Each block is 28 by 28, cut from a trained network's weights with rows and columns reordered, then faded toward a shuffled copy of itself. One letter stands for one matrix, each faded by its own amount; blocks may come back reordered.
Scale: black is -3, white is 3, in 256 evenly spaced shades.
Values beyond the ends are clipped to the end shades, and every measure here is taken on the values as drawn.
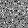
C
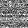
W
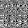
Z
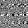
Z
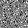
C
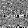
Z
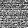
W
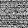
W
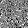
C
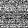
W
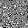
C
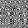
Z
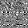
Z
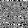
Z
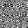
Z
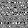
Z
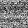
W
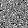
C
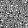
C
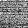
W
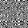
Z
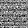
W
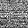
W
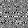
Z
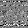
Z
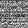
W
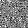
C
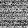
W
